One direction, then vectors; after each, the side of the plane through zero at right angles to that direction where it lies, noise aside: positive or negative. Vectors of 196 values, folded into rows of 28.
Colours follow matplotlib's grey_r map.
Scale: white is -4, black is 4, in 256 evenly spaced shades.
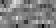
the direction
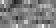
negative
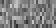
positive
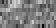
positive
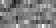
negative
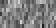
positive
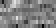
positive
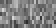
positive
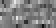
positive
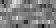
positive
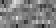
positive
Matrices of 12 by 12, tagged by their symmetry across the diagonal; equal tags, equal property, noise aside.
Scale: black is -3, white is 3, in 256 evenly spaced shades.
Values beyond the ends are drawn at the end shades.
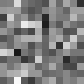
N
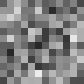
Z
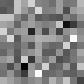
Z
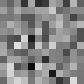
N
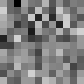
N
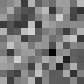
Z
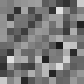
Z
